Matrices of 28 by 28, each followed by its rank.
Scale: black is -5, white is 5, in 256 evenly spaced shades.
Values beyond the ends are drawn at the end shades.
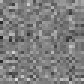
five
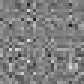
five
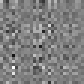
three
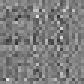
five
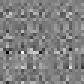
three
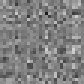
five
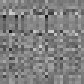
three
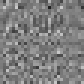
five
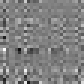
three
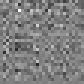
five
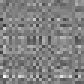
three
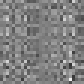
three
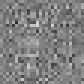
five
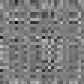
three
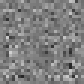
five
